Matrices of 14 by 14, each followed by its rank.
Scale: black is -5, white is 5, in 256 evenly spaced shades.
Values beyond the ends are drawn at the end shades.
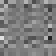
two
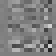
two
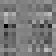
two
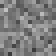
full rank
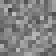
full rank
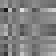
one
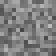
full rank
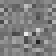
three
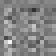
three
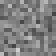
full rank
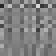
two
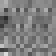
two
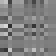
one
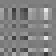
one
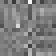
three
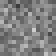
full rank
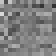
three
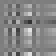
one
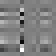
one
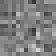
three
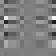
one
